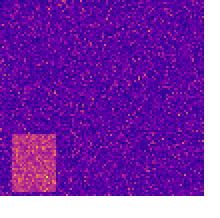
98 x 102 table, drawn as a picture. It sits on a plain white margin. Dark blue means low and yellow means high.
Overall the values sit about 20% of the way up the scale. The values are skewed, with a long tail toward high values. There are no regular stripes. In the bottom left lies a patch that is higher than the rest.
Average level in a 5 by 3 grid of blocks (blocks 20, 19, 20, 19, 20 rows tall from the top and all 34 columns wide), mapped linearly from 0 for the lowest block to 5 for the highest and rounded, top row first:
0 0 0
0 0 0
0 0 0
3 0 0
5 0 0
